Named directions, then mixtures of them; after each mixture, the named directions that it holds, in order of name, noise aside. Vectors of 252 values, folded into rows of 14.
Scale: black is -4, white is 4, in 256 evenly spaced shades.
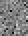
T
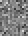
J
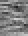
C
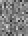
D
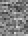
C, T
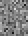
J, T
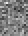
C, J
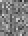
D, J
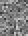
C, D, T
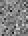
T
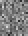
D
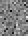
T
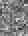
C, D, J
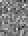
D, J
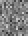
D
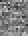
C, D, J
